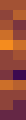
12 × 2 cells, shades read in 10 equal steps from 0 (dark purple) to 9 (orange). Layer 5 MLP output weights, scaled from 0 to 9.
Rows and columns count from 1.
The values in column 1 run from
2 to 9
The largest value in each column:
9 7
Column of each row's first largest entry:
1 2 1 1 1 2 1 1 1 1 1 1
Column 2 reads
5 6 3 4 7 5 4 0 6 4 2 2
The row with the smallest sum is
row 8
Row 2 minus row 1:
-1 1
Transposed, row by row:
5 4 5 7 9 4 4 3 7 4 4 2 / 5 6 3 4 7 5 4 0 6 4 2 2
